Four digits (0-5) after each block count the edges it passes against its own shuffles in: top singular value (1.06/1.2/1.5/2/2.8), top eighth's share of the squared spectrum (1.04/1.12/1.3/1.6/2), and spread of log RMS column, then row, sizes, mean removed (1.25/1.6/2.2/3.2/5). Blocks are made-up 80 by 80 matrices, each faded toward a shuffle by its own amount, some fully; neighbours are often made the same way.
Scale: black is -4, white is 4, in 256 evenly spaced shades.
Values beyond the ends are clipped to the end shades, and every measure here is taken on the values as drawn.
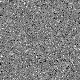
0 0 0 0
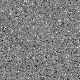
0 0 0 0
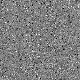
0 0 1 0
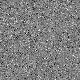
1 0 0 0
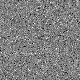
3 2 0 0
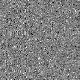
3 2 1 0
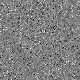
0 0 0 0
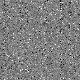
1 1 2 0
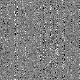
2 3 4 0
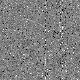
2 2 2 0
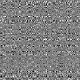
4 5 3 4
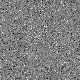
0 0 0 0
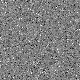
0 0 0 0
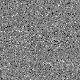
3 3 0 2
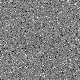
1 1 0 0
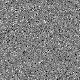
2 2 0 1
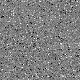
2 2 0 1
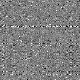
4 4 1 3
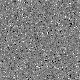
1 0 0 0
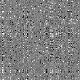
4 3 3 2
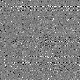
4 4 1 3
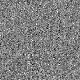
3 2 1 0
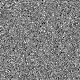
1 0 0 0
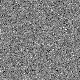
1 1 0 0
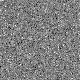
0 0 0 0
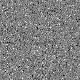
0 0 1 0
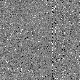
2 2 2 0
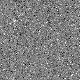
0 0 1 0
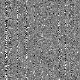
2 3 3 0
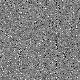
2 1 1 0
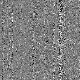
2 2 3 0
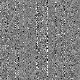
2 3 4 0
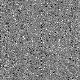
1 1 1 0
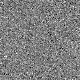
0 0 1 0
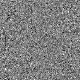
1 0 2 0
